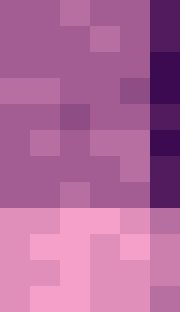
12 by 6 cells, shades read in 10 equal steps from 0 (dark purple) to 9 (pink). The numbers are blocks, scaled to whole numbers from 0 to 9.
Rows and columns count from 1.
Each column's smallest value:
5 5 4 5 4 0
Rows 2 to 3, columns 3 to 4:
5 6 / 5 5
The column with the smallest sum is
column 6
